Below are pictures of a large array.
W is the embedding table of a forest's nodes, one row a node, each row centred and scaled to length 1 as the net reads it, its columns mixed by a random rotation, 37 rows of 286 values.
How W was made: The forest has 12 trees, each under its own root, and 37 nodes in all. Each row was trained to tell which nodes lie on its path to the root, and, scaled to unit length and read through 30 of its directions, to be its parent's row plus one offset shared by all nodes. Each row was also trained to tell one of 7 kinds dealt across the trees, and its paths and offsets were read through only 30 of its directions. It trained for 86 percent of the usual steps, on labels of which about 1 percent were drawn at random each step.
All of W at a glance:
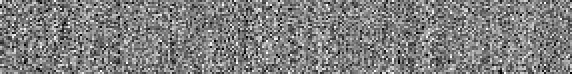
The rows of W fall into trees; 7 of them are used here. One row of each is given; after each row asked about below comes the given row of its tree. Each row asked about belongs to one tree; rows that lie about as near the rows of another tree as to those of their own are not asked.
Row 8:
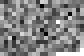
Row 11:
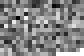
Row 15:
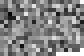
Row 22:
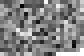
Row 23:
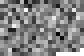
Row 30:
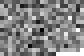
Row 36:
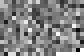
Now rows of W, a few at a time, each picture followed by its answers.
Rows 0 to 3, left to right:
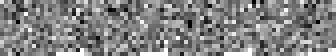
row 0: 36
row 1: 8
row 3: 11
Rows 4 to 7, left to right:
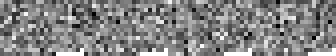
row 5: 15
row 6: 36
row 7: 23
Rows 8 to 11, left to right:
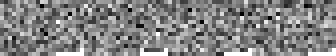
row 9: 11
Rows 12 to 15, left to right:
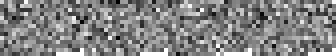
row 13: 30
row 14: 8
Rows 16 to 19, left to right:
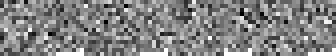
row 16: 23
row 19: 15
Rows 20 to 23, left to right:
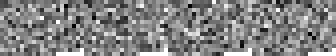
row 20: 8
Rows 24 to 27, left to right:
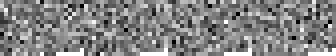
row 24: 22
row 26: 8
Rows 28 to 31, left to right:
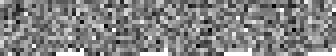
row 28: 36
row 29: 23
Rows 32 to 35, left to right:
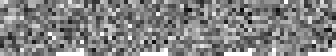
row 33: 22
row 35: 11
